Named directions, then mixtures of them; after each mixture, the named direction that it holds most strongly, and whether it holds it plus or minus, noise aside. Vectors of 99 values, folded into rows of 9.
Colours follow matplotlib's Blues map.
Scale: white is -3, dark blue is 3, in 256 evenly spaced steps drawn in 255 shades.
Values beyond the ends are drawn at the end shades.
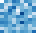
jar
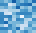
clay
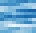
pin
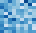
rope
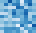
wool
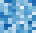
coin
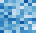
rope, plus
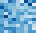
rope, plus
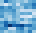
pin, minus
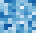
coin, plus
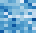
rope, plus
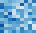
rope, plus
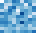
jar, plus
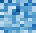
jar, minus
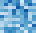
wool, plus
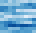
pin, minus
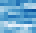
pin, plus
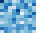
jar, minus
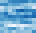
pin, plus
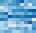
pin, plus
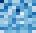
jar, minus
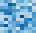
clay, minus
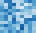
clay, minus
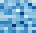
jar, plus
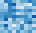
coin, plus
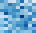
clay, minus
